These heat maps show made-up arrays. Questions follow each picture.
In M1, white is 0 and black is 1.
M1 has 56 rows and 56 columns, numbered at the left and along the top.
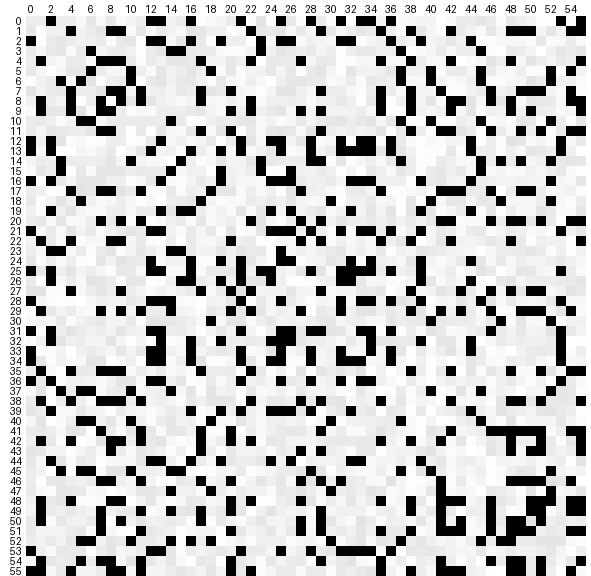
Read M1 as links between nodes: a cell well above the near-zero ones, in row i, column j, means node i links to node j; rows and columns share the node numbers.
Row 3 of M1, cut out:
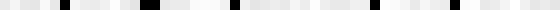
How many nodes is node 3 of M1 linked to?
6
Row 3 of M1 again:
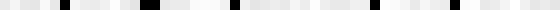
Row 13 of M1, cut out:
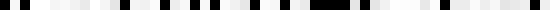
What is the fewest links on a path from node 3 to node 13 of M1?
3
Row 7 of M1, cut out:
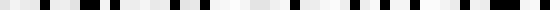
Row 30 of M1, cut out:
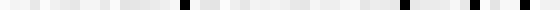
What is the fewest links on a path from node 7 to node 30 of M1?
3
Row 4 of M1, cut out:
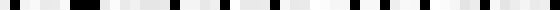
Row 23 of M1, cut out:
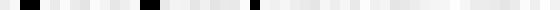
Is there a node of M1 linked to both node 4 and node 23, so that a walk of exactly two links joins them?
no
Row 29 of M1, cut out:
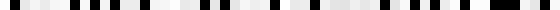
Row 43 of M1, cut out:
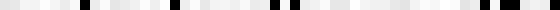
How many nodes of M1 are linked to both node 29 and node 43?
3
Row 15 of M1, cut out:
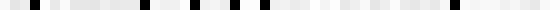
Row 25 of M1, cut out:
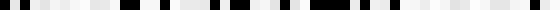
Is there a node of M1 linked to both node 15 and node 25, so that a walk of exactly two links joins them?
yes
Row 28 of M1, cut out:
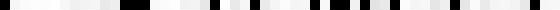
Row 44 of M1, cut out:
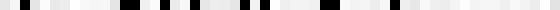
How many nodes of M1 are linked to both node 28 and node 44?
4
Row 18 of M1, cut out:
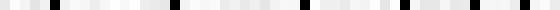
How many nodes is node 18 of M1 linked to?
6
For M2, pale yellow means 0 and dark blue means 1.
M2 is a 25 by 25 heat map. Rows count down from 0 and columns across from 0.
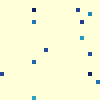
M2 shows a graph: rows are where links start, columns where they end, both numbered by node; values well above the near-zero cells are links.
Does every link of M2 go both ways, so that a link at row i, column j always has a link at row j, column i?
no
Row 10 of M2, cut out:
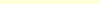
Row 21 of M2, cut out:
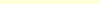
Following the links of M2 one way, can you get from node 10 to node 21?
no
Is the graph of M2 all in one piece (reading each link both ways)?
no
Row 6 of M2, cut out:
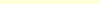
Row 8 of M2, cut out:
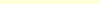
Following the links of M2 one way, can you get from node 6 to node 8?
no
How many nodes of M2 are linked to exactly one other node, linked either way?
8
